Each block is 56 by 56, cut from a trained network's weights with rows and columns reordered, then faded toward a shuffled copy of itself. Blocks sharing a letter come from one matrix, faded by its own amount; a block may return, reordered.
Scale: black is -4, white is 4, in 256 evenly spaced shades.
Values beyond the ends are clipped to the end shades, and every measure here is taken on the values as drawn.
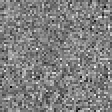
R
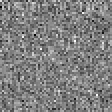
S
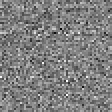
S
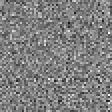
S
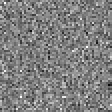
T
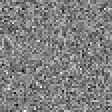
R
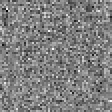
R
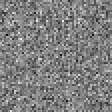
R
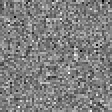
T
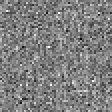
R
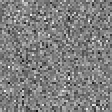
S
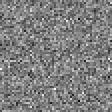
S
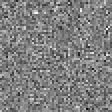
T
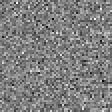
S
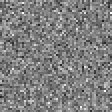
T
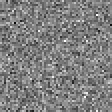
T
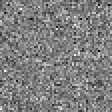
S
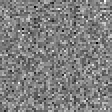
T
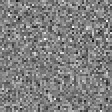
S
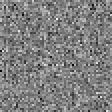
R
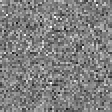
S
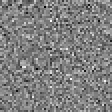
S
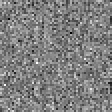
T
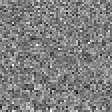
S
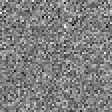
T
